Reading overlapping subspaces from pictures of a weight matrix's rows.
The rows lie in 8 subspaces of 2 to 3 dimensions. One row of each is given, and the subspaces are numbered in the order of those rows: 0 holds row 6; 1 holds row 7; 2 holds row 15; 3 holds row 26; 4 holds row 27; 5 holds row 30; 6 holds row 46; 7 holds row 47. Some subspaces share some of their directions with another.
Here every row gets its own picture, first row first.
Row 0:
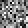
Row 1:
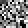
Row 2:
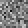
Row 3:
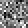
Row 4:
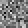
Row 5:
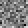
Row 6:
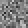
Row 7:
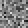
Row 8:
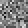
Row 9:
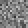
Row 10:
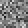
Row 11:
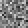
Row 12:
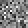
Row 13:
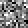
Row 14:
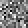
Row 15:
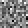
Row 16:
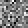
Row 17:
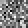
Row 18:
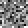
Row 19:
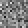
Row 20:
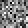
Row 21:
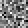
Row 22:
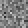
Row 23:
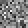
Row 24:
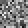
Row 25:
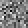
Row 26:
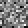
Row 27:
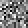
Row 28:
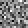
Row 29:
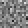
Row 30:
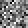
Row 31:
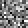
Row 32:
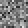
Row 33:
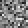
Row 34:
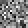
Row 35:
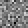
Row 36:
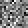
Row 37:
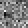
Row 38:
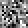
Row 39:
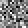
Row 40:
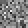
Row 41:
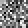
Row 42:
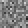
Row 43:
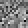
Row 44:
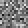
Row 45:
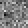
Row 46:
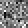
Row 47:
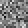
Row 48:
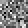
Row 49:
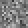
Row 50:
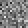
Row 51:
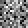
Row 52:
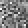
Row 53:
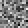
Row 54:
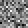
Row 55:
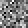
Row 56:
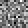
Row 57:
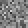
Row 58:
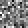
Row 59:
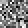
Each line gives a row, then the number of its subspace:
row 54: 1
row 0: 2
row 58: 4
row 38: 0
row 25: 4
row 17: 7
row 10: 7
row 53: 1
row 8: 7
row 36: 5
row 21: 1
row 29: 2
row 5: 3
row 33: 1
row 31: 1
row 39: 3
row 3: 6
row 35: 5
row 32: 4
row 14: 4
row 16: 5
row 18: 3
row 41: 7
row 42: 2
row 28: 2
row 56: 5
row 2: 2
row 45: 6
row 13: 6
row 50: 0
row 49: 0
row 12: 4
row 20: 2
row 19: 0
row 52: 4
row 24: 4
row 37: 6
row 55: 5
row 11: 1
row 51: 7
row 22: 1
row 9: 5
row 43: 4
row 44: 1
